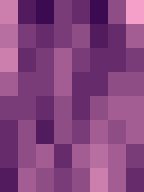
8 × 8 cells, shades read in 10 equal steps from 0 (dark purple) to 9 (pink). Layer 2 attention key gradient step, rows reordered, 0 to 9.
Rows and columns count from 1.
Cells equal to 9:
1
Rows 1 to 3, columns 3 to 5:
0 3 2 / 2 3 4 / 3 5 3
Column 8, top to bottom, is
9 5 3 4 5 5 3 2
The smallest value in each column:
1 1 0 2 2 0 2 2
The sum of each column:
33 25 20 29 25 27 31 36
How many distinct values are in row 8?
6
